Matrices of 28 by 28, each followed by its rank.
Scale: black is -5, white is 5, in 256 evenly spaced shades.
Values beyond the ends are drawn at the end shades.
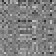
five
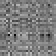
three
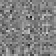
five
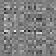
three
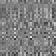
three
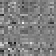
three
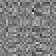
five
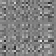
three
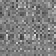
five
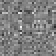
five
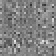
five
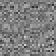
five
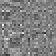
five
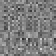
five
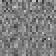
five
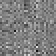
five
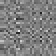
three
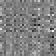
three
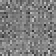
five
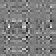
three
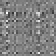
three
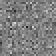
five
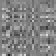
three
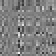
three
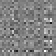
three
